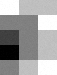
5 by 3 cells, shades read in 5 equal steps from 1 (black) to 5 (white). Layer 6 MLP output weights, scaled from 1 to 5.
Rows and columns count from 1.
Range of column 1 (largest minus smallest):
4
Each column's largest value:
5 4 5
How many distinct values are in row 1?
2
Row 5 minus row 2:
0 1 0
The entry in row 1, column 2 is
4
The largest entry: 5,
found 3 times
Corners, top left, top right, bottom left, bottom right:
5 4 3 5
